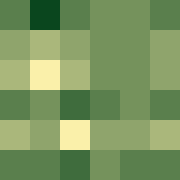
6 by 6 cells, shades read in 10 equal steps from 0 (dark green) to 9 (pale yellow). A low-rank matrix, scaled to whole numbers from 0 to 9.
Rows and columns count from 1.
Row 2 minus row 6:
2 3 3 0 1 2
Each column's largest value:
6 9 9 5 5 6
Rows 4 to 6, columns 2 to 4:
4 2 3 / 5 9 5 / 3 2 4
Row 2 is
5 6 5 4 4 5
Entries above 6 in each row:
0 0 1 0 1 0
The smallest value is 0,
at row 1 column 2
